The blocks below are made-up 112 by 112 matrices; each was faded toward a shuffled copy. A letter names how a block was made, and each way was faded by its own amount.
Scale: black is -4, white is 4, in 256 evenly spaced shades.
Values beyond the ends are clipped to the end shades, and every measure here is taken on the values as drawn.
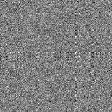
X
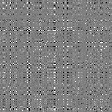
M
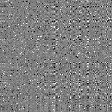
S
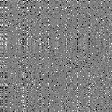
S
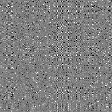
S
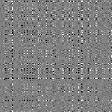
M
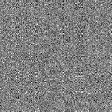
X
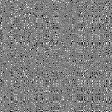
S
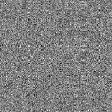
X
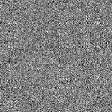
X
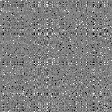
S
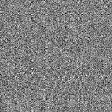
X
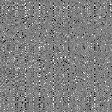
S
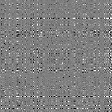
M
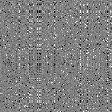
S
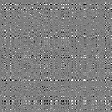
M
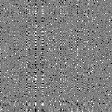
S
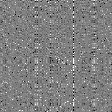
S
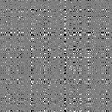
M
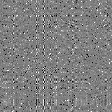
S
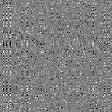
S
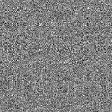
X
